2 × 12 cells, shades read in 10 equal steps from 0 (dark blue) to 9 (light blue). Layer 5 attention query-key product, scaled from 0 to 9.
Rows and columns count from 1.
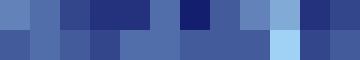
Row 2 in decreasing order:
9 4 4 4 3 3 3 3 3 3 2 2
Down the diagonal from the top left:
5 4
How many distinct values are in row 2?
4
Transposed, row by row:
5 3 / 4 4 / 2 3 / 1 2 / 1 4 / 4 4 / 0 3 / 3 3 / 5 3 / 7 9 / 1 2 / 2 3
